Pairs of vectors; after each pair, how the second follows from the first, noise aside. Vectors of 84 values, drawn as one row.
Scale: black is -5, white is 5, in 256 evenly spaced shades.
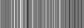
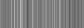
shrunk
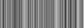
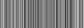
sign-scrambled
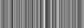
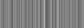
shrunk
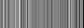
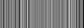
sign-scrambled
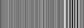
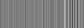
shrunk
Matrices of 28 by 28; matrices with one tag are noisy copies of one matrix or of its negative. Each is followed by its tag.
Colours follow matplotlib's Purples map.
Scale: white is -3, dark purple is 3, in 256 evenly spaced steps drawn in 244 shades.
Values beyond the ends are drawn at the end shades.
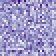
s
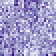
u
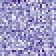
s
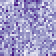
u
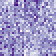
u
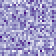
s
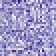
s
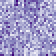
u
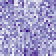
u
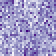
u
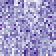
u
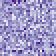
s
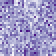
u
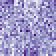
u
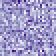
s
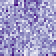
u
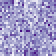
u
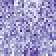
u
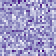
s
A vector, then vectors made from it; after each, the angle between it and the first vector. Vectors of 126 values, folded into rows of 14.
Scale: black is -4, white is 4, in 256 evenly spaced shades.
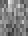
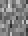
partly aligned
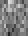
nearly parallel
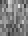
nearly parallel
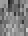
nearly opposite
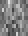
partly aligned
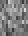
partly aligned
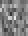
orthogonal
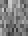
nearly parallel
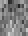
nearly opposite
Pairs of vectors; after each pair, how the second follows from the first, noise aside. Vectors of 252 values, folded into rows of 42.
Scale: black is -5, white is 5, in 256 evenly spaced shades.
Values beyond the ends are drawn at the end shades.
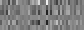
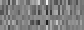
copied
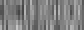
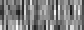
scaled up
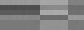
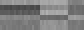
copied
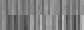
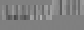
partly zeroed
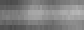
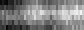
scaled up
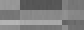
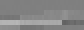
partly zeroed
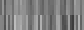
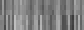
copied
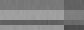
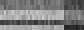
scaled up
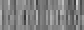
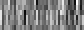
scaled up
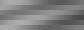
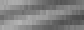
copied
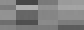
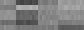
copied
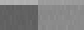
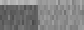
copied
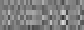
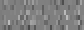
partly zeroed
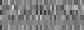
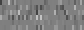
partly zeroed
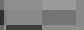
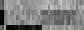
scaled up
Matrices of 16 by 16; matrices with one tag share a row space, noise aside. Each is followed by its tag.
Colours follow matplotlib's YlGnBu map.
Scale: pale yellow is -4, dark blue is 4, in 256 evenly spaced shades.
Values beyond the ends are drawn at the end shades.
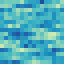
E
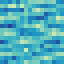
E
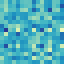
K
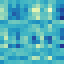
K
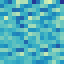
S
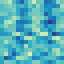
S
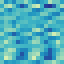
S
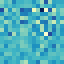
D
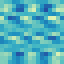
S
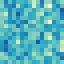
K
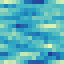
E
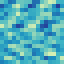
S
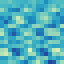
S
